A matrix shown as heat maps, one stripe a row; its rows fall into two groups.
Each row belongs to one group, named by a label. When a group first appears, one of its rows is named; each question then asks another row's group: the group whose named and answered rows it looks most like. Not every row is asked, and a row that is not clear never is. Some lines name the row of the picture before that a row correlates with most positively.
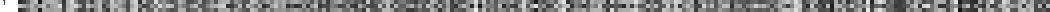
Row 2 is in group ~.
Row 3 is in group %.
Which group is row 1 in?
%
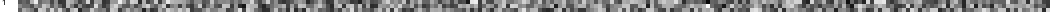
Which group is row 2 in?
%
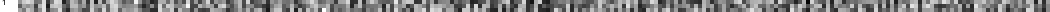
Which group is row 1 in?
~
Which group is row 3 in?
~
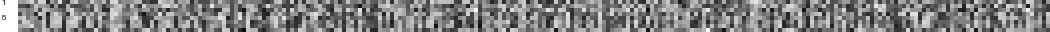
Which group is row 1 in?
~
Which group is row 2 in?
%
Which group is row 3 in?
%
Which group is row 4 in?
~
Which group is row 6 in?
~
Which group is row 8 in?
%
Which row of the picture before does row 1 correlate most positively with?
3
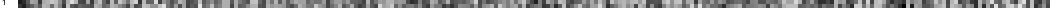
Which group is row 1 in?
%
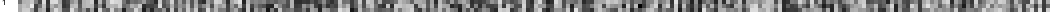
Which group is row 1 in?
~
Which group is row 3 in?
~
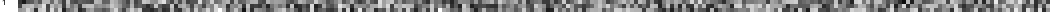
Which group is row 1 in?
%
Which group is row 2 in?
~
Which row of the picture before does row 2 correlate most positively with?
2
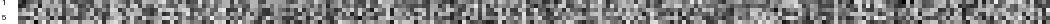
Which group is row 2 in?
%
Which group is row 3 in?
~
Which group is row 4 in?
~
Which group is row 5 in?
%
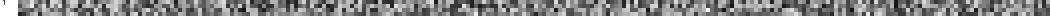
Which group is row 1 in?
~
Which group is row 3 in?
%
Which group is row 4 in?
%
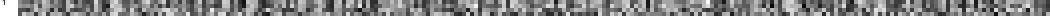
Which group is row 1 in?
%
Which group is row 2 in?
%
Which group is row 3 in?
%
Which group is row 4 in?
~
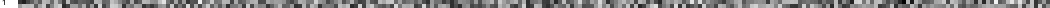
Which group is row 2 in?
~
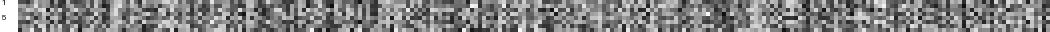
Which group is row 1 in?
%
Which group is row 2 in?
%
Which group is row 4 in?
%
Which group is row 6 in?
%
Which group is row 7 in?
~
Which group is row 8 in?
~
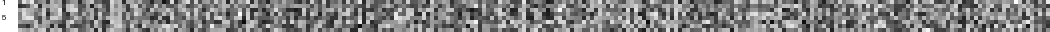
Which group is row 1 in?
~
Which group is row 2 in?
%
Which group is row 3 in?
~
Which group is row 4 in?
~
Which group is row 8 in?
~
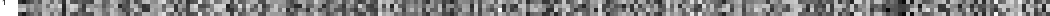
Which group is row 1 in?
%
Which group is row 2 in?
~
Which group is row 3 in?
~
